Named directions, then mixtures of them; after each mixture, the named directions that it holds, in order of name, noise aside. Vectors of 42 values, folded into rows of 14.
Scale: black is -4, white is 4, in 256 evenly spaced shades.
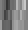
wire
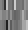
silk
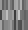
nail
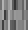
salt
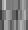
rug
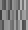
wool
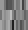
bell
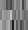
bell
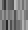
nail, silk, wire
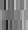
silk, wire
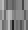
bell, salt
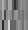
salt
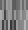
salt, silk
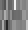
salt, silk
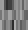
bell, wire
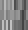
rug, silk, wire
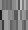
nail, rug, wool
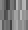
wire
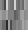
silk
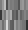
bell, rug, silk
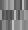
bell, nail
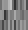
bell, salt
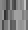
salt, wire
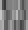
rug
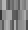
bell, rug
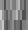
rug, wool
